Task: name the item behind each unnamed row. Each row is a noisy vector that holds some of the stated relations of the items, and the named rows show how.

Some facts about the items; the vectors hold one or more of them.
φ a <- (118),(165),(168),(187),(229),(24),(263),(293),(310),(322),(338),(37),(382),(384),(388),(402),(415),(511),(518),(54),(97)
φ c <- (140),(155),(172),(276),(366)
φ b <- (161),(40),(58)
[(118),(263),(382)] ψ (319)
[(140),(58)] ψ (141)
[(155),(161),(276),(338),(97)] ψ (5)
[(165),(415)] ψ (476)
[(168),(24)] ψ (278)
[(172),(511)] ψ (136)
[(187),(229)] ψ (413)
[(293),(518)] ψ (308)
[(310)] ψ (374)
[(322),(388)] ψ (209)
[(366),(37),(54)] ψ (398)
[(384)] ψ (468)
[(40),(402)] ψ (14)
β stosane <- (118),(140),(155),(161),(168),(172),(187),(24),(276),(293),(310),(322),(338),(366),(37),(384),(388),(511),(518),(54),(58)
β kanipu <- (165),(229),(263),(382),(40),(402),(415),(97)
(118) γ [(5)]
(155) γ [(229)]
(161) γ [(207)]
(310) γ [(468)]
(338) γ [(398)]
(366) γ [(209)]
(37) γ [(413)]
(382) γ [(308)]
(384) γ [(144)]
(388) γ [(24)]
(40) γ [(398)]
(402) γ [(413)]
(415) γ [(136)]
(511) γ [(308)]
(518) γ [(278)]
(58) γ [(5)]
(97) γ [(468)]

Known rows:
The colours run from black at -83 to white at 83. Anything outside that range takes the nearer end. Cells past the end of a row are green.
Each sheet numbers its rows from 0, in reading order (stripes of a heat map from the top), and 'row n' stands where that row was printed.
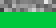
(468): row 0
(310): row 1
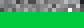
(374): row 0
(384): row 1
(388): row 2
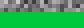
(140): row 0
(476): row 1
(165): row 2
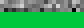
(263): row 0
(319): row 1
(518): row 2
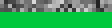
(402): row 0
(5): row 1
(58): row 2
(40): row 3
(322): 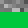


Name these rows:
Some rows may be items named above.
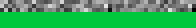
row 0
(58)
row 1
(5)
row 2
(5)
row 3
(382)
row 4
(165)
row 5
(140)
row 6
(382)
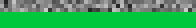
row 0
(415)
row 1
(209)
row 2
(276)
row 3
(263)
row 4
(161)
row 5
(293)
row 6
(209)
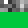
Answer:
(118)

